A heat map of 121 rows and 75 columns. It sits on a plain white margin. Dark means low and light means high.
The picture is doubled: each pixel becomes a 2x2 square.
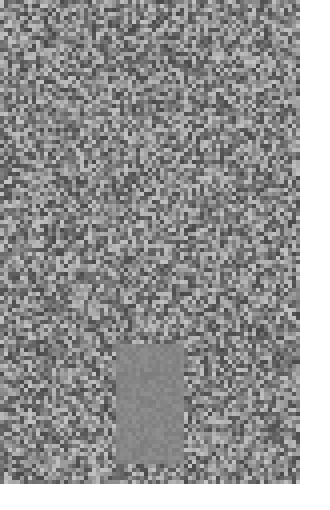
Odd rows or columns: none. Slope: none. Histogram: flat. Calmest part: bottom middle. Odd patch: calmer, in the bottom middle. Grain: fine.
